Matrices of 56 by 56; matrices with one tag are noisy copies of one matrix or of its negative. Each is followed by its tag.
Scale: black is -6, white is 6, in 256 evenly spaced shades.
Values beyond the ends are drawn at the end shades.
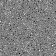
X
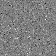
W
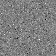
W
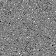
X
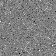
X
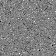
X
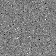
W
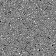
X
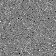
X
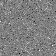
X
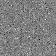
W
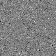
X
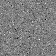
W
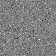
W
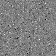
W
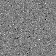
W
